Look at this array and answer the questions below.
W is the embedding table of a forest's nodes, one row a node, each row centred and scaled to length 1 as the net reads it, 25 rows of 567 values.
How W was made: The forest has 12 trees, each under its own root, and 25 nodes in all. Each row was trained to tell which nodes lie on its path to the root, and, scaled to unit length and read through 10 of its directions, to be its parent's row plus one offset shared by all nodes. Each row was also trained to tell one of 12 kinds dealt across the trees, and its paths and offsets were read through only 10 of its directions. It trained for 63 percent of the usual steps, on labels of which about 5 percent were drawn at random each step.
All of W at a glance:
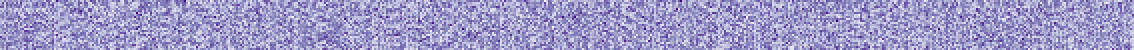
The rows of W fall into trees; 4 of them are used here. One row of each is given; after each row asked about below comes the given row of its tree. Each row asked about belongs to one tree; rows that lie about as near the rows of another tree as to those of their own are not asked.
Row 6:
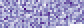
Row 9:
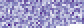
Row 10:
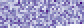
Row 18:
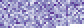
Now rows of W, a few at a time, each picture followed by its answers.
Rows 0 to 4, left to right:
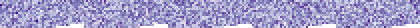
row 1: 6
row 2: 6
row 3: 9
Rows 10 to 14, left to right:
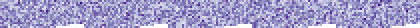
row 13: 18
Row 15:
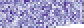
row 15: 9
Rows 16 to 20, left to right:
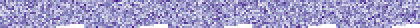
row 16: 10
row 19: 10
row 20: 10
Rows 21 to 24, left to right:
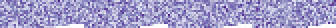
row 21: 6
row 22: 18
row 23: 6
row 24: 9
